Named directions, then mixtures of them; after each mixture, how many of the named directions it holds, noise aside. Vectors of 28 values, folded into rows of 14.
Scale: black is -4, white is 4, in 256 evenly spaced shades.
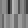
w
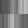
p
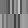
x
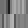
three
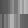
one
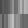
one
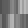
one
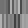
one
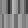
one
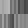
two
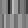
one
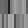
three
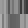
three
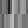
two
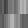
one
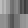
one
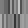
one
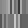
one
